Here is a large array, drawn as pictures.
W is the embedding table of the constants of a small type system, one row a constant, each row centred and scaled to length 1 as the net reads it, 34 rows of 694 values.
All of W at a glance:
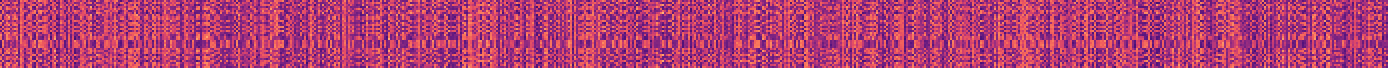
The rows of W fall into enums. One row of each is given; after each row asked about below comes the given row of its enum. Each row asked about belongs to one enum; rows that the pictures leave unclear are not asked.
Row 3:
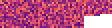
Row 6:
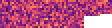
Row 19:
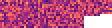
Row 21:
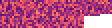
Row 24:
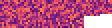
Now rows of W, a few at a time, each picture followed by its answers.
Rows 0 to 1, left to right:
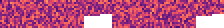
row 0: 21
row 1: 24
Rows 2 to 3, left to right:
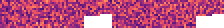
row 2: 6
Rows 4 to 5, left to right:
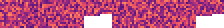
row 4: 19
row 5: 21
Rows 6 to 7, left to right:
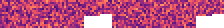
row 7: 3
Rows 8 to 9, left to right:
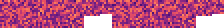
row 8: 24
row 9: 24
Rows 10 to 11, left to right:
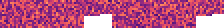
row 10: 21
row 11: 3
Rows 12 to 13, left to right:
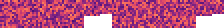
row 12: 24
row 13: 21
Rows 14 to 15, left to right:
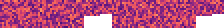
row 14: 24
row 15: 21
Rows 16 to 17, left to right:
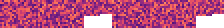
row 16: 24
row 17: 3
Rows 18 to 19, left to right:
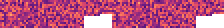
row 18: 19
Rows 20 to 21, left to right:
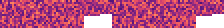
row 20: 21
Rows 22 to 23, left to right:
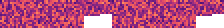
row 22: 21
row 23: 21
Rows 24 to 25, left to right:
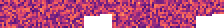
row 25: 19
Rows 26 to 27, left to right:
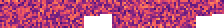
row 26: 24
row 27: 6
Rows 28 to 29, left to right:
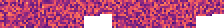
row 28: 19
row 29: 3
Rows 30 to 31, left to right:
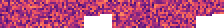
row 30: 6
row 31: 19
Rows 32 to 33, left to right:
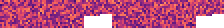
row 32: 24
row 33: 3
